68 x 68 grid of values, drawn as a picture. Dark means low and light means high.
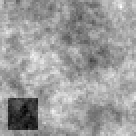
Ninth with the lowest average: bottom left. Histogram: skewed, a long tail of low values. Mirror symmetry: none. Odd patch: lower, in the bottom left. Roughest part: bottom left.
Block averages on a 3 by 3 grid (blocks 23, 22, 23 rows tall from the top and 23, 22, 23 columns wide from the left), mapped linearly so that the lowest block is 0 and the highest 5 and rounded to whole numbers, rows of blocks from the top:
424
544
054
